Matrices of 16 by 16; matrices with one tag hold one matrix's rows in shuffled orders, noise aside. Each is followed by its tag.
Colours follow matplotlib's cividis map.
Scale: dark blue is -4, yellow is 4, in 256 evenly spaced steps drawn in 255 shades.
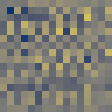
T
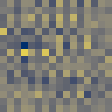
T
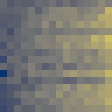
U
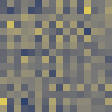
T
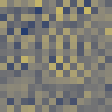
T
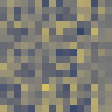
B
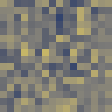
B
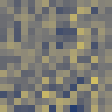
B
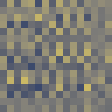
T
